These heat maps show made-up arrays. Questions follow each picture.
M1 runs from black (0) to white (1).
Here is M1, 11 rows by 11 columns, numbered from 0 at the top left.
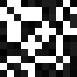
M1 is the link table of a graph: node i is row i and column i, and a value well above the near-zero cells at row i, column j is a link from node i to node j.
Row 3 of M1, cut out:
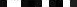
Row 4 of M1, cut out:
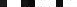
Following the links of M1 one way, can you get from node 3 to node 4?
yes
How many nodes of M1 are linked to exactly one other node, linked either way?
0
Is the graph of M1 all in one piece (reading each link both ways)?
yes
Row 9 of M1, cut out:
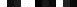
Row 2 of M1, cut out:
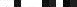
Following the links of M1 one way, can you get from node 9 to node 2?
yes
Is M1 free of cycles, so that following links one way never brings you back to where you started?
no
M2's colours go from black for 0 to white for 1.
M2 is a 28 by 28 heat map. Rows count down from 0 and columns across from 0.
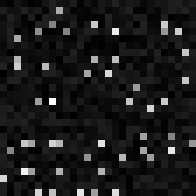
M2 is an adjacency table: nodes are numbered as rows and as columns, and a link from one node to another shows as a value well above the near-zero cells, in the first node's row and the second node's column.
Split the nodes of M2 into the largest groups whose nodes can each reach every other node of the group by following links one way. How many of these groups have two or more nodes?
0
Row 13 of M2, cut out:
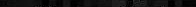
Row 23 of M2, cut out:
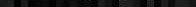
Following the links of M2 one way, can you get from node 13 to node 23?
no
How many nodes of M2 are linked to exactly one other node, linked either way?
4
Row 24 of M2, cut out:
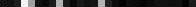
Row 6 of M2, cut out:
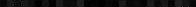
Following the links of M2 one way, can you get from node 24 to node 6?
yes
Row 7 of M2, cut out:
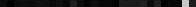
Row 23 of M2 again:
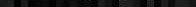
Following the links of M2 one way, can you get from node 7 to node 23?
no
